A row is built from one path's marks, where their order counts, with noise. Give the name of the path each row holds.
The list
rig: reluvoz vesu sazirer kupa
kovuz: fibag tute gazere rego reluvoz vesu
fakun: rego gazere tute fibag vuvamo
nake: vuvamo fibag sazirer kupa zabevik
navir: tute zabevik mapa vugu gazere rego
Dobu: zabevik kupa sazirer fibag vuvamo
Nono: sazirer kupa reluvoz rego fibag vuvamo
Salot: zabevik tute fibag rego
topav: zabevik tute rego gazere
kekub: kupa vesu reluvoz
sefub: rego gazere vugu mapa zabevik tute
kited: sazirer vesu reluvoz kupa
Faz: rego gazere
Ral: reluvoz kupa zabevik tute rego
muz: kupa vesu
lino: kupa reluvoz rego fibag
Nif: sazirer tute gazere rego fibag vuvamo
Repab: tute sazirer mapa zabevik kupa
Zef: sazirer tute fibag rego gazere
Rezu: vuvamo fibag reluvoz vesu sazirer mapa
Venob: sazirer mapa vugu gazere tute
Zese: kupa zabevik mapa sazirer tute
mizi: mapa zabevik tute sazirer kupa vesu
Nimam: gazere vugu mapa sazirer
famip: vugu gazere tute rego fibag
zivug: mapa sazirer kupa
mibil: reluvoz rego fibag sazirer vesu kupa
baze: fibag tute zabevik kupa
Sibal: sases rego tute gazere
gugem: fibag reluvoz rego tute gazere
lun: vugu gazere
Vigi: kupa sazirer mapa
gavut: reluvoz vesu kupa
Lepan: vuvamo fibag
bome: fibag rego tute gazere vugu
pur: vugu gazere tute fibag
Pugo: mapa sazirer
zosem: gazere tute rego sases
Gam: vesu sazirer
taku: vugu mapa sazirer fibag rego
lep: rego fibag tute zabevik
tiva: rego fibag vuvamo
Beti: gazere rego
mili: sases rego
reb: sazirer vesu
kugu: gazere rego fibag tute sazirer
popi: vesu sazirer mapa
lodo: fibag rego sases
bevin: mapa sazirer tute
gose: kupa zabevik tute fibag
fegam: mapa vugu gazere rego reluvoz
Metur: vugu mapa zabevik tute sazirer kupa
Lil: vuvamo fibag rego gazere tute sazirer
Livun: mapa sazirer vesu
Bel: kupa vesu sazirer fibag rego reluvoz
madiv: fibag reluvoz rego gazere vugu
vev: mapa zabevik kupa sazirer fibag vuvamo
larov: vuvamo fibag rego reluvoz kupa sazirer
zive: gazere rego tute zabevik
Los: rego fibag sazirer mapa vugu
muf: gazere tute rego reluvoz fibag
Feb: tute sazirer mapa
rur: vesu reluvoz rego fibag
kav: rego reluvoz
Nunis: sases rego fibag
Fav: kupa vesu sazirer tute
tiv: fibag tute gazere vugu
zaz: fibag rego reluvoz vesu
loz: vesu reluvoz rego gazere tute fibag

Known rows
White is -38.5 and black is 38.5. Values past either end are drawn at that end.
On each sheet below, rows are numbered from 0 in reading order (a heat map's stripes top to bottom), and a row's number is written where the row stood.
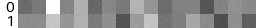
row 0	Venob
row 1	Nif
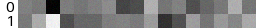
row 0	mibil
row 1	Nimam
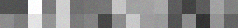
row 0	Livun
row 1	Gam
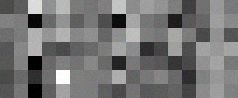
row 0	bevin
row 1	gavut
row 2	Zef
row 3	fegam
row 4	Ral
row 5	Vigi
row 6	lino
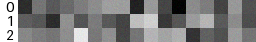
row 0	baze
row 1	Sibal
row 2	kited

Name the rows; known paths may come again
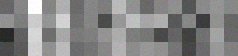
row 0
Venob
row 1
Gam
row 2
mizi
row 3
bevin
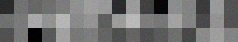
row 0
baze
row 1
Zef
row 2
lino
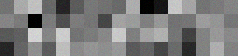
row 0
famip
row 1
kav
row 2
Pugo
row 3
vev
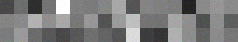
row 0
Vigi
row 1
Nif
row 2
muf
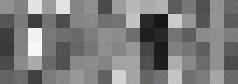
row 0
reb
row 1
bome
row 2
Metur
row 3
navir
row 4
topav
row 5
Los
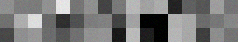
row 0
kited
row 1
pur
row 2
tiv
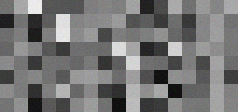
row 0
Nimam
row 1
Zese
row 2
Nono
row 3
sefub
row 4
rur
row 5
Salot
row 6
rig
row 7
madiv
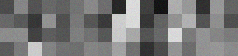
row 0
kovuz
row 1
Sibal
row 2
Faz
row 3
taku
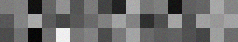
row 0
gavut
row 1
fegam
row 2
Bel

